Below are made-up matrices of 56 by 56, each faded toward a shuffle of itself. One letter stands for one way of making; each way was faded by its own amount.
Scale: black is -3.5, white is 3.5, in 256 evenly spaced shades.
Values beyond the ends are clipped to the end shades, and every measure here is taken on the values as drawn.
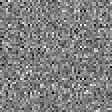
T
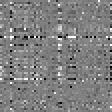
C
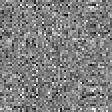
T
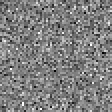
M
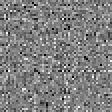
T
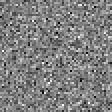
M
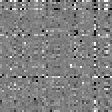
C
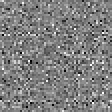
T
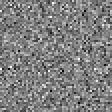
M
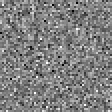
M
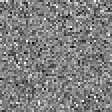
M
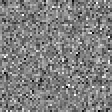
M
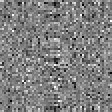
T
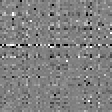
C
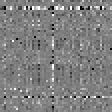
C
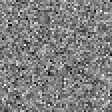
M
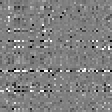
C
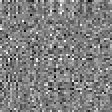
T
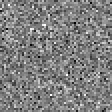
M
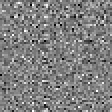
T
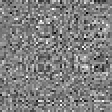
T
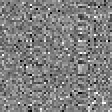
T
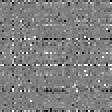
C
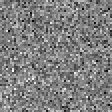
M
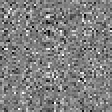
T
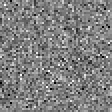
M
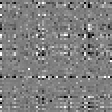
C
